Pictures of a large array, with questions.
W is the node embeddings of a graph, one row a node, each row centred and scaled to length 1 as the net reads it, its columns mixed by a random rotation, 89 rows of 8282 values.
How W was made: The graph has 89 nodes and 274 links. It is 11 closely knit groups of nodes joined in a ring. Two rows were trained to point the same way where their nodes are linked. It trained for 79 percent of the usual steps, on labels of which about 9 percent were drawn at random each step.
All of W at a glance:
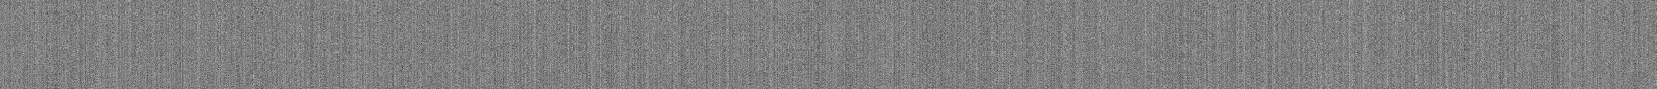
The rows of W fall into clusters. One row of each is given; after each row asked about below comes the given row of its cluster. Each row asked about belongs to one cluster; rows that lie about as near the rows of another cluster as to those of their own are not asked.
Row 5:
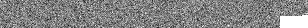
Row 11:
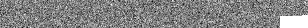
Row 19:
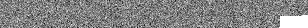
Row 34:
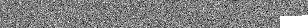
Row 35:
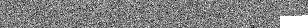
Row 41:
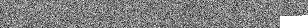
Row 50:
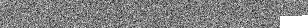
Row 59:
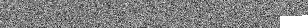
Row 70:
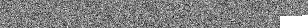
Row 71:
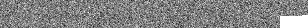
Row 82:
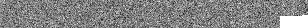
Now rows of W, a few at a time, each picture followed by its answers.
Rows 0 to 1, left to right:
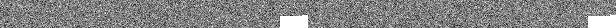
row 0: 41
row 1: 70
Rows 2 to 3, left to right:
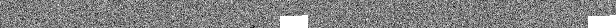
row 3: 34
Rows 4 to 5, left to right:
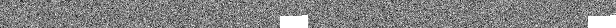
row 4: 71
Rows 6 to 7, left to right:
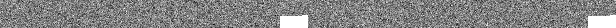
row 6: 59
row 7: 34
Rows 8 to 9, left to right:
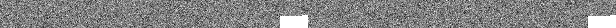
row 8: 70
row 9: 59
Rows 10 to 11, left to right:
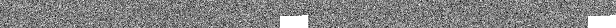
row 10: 41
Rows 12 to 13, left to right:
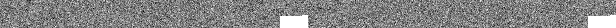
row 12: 11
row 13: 11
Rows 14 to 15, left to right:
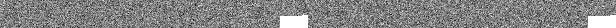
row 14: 82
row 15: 5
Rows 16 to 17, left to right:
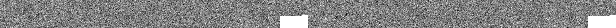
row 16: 19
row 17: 19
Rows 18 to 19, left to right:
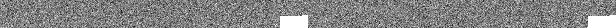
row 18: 50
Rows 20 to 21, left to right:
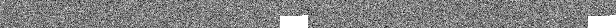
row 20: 82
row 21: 41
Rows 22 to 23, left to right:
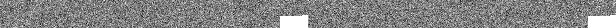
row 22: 11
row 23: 5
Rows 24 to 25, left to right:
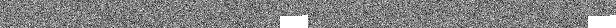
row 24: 70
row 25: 59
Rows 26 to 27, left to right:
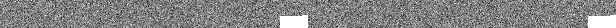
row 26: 50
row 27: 71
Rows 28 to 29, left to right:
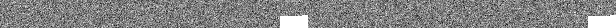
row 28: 50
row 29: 70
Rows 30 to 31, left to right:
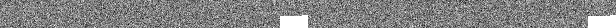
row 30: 34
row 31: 50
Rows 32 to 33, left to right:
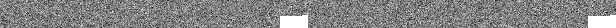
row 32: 5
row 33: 82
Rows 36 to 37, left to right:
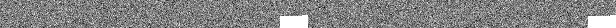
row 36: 34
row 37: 5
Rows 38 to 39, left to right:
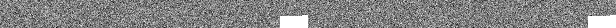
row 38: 5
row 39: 34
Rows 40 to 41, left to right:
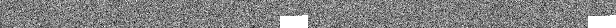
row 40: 35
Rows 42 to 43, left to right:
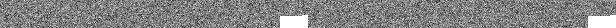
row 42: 70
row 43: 59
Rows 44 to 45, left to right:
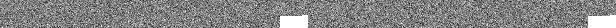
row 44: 59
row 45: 34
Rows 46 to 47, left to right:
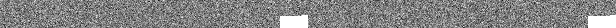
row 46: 19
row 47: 71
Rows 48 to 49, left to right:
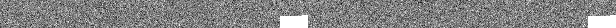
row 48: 34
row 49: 50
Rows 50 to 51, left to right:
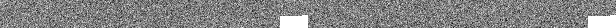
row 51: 5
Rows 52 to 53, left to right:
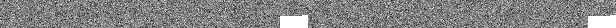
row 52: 59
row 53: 5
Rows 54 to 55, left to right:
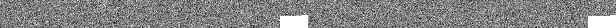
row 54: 35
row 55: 5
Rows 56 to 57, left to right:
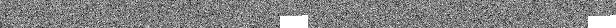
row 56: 35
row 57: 70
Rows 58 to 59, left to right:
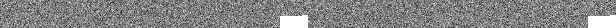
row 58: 50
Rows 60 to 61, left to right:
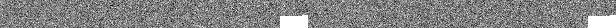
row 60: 82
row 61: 19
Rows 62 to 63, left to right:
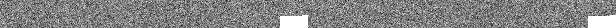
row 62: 70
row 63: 41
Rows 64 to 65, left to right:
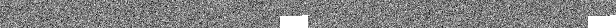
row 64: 11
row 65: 50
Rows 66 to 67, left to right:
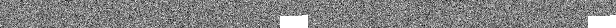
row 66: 71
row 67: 50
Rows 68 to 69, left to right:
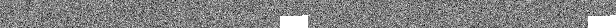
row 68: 11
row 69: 50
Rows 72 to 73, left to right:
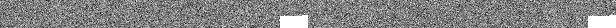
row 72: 35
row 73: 19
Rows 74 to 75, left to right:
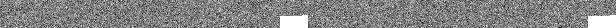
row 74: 11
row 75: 35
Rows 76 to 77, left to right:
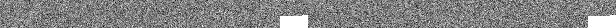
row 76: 11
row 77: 59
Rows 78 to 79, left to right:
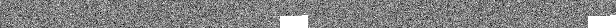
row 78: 35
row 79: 82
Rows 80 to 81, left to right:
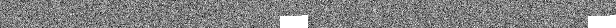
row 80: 35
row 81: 71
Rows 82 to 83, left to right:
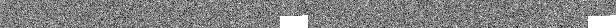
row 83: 35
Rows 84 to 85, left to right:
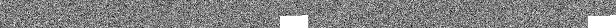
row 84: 35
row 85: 11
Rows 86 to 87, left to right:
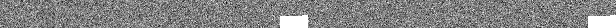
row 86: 71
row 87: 59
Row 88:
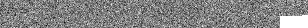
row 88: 11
